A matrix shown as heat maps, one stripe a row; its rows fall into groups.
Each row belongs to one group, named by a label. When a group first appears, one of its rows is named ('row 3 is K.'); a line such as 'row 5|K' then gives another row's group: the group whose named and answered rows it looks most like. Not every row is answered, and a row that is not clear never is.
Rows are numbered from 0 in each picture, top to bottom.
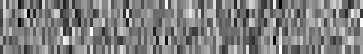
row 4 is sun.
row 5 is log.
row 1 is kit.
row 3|log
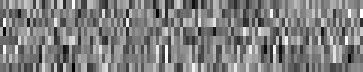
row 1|sun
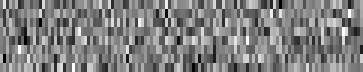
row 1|sun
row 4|log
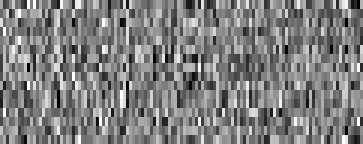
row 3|kit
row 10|log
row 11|log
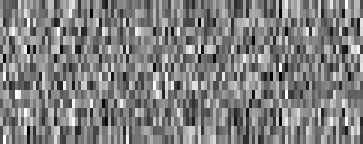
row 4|sun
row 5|kit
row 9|log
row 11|log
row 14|kit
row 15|kit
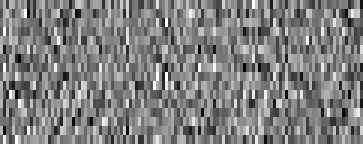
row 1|kit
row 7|kit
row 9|log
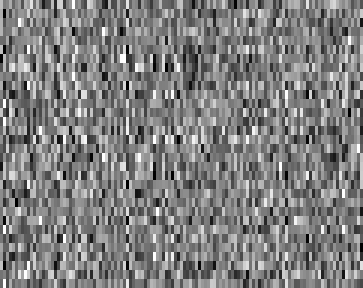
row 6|log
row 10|log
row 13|kit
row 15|log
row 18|log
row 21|log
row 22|sun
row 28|log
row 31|kit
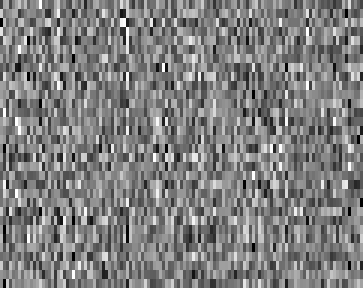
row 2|log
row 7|sun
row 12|kit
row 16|sun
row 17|log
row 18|sun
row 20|kit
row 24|log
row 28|log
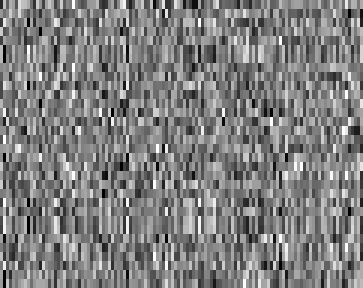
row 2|kit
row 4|log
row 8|sun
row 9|kit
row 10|log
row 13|sun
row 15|kit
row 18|sun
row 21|log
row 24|kit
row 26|sun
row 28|log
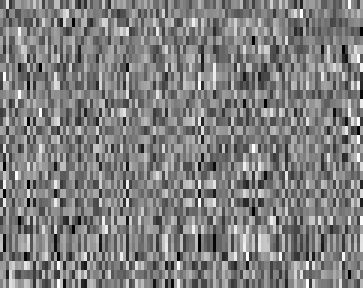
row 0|sun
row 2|log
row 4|sun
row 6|kit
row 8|kit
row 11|sun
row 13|kit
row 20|kit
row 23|sun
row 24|sun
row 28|log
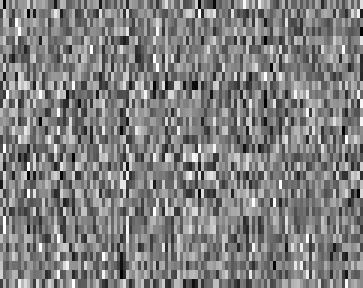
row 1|kit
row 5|log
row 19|kit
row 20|log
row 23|log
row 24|kit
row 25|kit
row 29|sun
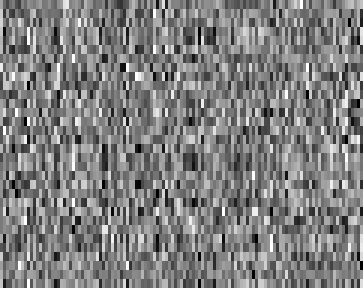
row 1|log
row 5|log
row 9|kit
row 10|log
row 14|kit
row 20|log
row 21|sun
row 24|kit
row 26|sun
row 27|sun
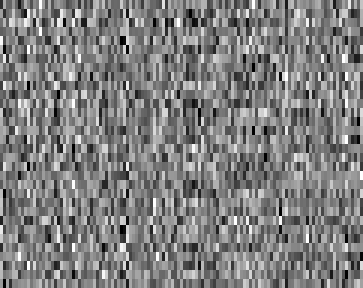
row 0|sun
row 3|sun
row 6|kit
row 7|sun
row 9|kit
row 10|log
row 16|log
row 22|log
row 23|log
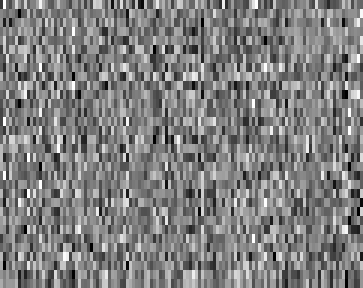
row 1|sun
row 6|kit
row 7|sun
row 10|kit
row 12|sun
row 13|kit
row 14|sun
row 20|sun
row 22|sun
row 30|log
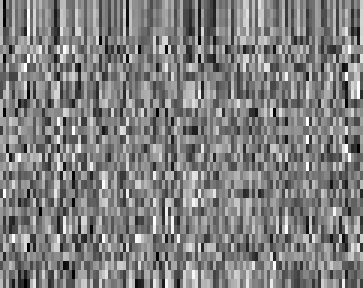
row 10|kit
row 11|log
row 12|sun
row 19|log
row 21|kit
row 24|log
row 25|log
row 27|kit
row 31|log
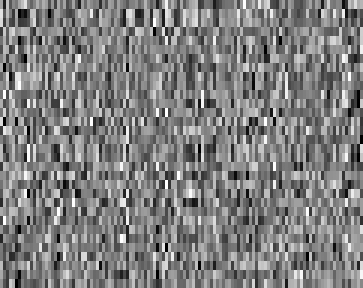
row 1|log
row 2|log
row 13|sun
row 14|kit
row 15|sun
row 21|kit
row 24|kit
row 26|log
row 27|sun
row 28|log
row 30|sun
